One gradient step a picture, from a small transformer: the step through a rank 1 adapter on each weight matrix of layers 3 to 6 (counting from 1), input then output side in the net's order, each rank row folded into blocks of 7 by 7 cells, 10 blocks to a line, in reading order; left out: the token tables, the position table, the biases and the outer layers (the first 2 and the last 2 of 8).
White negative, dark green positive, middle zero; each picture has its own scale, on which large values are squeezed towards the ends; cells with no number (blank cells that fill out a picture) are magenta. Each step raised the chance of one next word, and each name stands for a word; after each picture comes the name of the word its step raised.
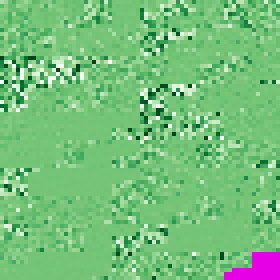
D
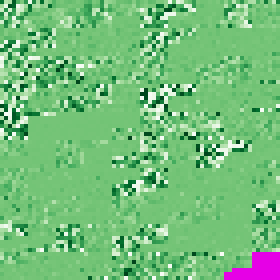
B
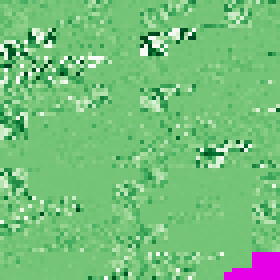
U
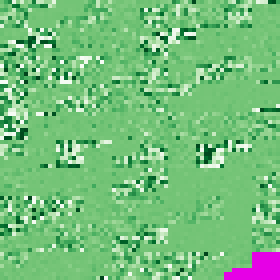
U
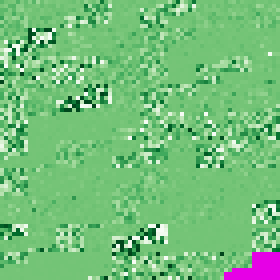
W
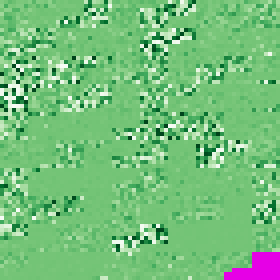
D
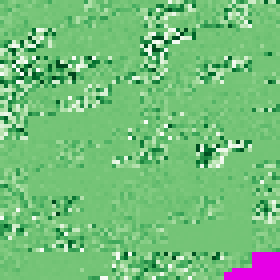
U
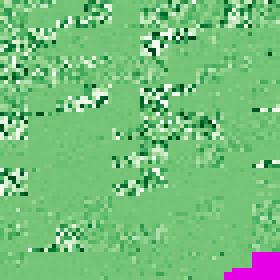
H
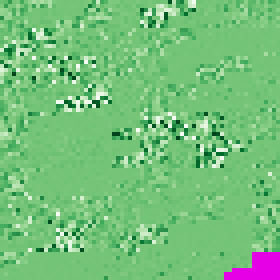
H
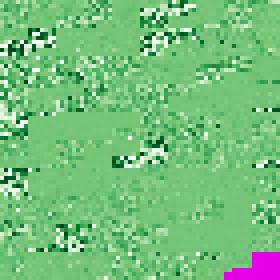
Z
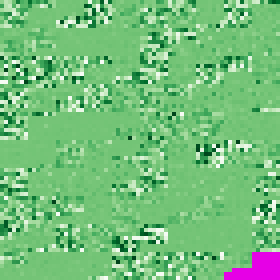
U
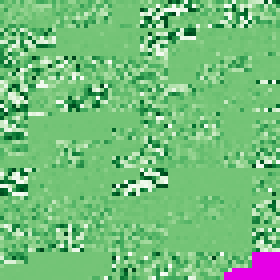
Z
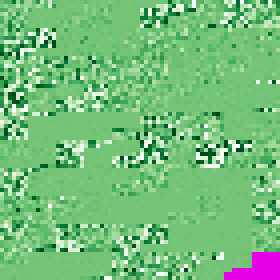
B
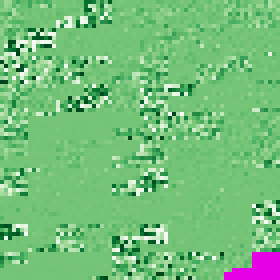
W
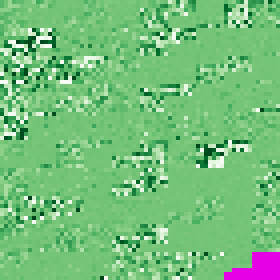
U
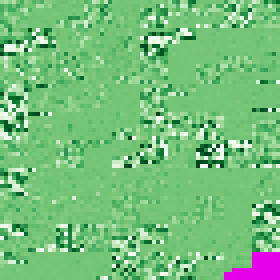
B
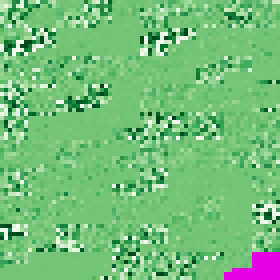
W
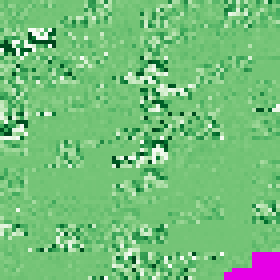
Z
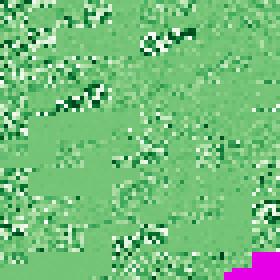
W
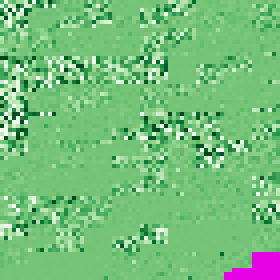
D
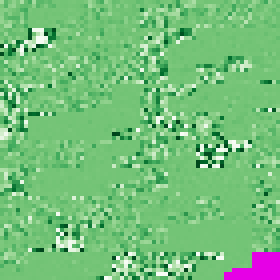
Z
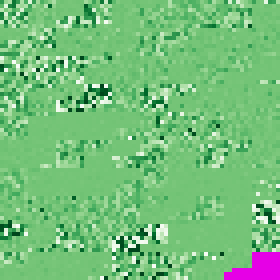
W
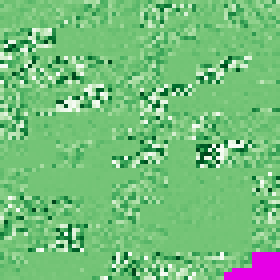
U
